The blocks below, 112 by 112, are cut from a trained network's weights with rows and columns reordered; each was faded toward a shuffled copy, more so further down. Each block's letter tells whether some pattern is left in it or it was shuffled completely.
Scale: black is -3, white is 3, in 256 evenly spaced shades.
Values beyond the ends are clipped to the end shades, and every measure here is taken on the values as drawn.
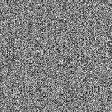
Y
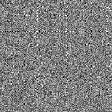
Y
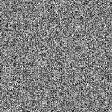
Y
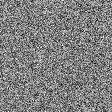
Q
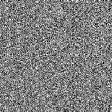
Y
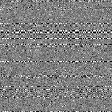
Y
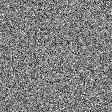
Q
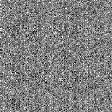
Y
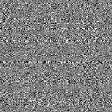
Y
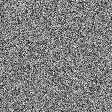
Q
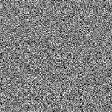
Y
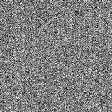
Y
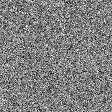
Q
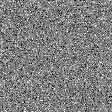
Q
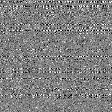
Y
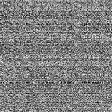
Y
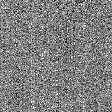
Y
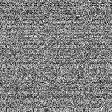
Y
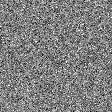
Q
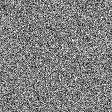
Q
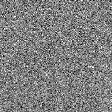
Y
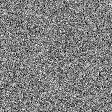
Q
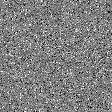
Q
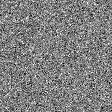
Q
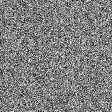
Y
